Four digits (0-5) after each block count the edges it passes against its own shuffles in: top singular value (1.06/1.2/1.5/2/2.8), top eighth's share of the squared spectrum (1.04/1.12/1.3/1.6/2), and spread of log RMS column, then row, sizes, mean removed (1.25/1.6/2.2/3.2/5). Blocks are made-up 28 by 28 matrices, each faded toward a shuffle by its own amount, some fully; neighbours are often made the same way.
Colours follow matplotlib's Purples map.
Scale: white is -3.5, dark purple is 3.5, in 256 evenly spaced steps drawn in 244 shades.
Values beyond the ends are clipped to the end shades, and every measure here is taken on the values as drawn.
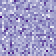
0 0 0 0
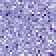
1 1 0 0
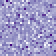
0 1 0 0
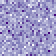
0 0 0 0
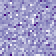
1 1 0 0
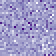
0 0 0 0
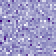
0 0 0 0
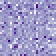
3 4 2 1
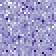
1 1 0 0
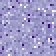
1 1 0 0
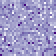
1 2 0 0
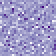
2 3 0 1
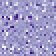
3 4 1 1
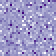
1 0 0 0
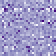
3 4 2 1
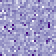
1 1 0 1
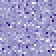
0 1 0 0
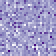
2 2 0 0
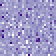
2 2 0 1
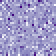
2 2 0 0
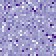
1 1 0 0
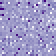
0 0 0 0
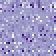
3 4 1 2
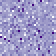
0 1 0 0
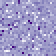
0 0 0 0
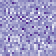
3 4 1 1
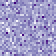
0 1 1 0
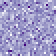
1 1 0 0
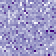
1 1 0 0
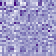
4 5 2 2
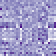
4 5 2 2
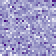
1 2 0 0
